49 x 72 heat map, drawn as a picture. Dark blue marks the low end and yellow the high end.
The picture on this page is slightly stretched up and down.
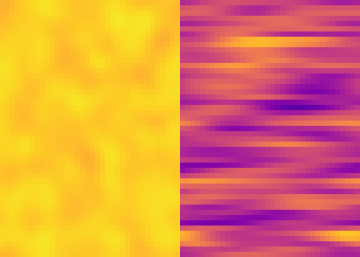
The table splits into one row of 2 panels. Panel 1,1: very high, blotchy, faint in contrast. Panel 1,2: middling, streaked across, strong in contrast.
